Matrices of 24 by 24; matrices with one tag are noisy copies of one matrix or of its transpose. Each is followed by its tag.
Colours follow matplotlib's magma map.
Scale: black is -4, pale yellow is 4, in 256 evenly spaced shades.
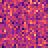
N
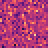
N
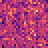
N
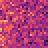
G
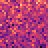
G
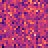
N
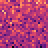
G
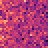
G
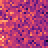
G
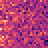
G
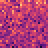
G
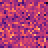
N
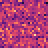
N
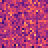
N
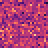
N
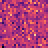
N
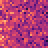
G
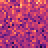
G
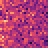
G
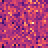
N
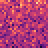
G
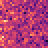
G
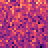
G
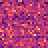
N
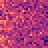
G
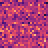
N
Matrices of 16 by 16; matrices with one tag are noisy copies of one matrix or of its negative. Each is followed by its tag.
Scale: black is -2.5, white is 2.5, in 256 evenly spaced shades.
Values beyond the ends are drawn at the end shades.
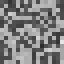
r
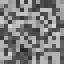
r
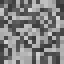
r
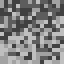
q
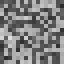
r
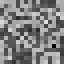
r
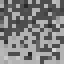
q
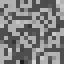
r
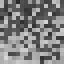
q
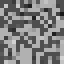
r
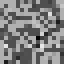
r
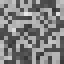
r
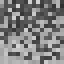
q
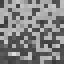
q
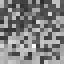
q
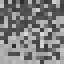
q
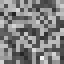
r
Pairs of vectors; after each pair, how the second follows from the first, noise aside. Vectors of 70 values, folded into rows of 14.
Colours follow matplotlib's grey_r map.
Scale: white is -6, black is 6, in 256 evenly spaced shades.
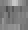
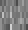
shuffled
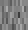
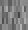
copied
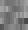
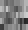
scaled up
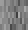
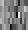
scaled up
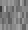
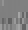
partly zeroed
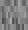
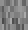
copied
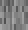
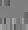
partly zeroed
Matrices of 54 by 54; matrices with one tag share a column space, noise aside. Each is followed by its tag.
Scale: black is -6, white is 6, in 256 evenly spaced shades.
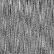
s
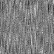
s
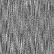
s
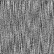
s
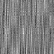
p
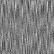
s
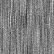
p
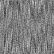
s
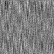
s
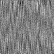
s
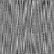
s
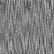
s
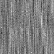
p
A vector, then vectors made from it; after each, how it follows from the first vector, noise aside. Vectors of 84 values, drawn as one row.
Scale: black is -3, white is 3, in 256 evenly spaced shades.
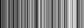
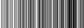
negated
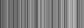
shrunk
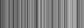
shrunk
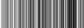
negated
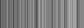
shrunk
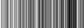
negated
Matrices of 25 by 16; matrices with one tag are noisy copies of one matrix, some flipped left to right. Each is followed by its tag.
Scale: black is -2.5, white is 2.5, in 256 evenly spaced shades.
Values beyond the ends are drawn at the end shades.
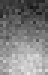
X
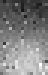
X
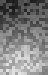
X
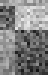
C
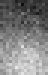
X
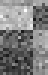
C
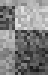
C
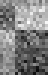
C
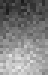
X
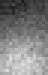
X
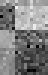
C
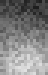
X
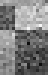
C
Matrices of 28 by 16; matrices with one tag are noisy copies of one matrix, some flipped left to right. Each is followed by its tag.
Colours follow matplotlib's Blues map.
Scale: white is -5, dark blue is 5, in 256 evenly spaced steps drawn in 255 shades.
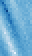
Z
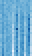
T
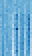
T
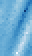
Z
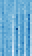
T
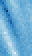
Z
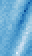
Z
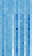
T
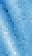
Z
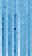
T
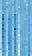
T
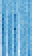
T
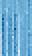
T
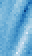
Z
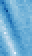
Z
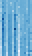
T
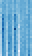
T
